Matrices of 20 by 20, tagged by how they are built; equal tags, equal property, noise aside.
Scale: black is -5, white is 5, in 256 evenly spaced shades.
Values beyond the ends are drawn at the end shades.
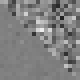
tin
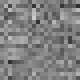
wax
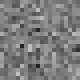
wax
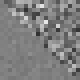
tin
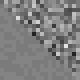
tin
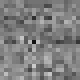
wax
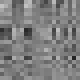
wax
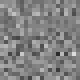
wax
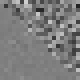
tin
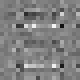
wax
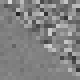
tin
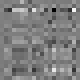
wax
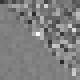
tin
